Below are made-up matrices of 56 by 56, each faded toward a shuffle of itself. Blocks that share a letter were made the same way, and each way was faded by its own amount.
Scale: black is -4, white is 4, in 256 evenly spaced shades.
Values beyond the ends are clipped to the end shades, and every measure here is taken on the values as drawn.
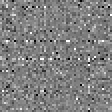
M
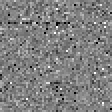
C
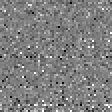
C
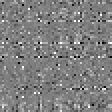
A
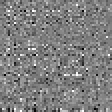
M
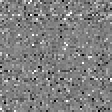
C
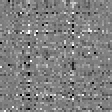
A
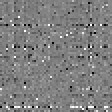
A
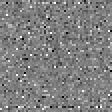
C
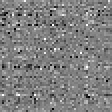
M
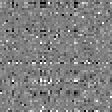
A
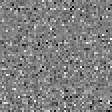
C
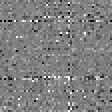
A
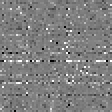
A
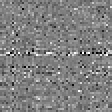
M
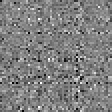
M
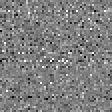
C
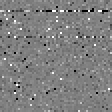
C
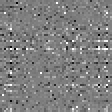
A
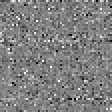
C
